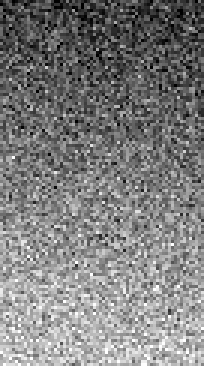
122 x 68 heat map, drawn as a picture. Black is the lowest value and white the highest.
There is an overall slope up to the bottom. Overall the values sit about 50% of the way up the scale. No row or column stands out. Fine speckle covers the field.
